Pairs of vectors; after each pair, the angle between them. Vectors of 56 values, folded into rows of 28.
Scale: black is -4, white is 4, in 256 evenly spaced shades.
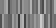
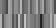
nearly opposite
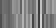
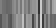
nearly parallel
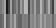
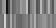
nearly parallel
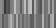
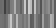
nearly parallel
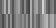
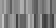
partly opposed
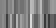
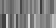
partly opposed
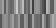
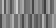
nearly parallel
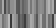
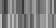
partly aligned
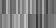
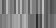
nearly parallel
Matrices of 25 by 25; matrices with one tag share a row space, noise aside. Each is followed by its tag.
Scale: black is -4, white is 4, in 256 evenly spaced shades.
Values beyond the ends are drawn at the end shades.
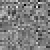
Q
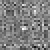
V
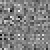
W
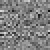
Q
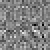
V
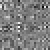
W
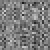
V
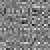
V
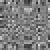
Q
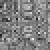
Q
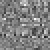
V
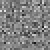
V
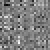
W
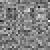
Q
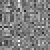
W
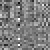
W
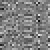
Q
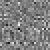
W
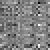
Q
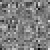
Q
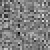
W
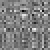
V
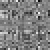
Q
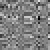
Q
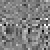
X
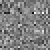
W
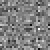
Q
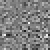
X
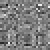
Q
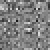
Q
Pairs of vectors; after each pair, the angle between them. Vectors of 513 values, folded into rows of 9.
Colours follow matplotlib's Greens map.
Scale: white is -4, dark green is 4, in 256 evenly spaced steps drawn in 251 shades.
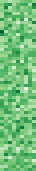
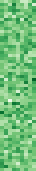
partly opposed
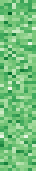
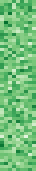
nearly parallel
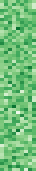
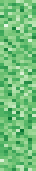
partly opposed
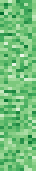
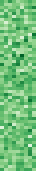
partly opposed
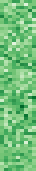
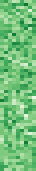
nearly opposite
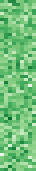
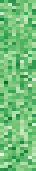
nearly parallel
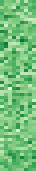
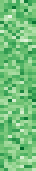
partly opposed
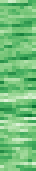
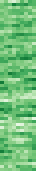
nearly parallel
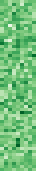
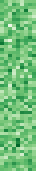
nearly parallel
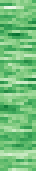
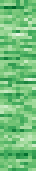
nearly opposite
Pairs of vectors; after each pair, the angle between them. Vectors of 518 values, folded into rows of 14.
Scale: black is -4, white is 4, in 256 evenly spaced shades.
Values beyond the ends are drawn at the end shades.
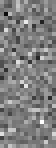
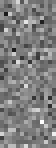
nearly parallel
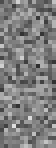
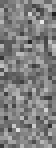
partly aligned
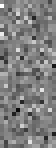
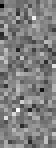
nearly opposite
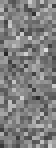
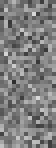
nearly opposite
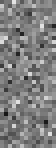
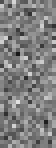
nearly parallel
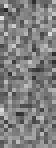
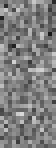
nearly opposite
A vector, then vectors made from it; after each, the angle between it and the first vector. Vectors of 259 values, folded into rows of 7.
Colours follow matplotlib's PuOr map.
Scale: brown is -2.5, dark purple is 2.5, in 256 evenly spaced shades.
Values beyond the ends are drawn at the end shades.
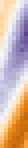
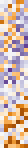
partly aligned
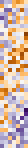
partly opposed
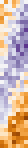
nearly parallel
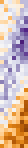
nearly parallel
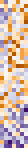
partly opposed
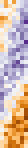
nearly parallel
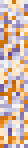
orthogonal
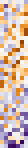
partly opposed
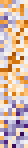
partly opposed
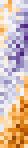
nearly parallel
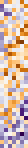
partly opposed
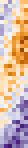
nearly opposite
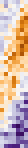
nearly opposite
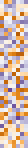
orthogonal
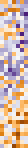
partly aligned
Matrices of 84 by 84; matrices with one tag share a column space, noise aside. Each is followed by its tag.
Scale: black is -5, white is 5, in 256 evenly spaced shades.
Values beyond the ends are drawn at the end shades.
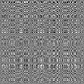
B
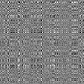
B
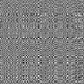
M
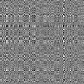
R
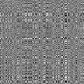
M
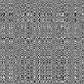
M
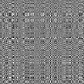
M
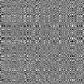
R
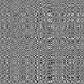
M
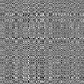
M
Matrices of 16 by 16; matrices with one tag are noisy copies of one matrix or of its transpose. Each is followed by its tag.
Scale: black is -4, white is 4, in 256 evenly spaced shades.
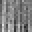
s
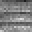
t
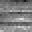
t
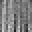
s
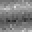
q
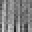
s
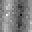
q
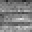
t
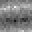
q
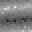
q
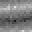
q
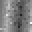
q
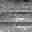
t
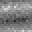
q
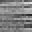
s
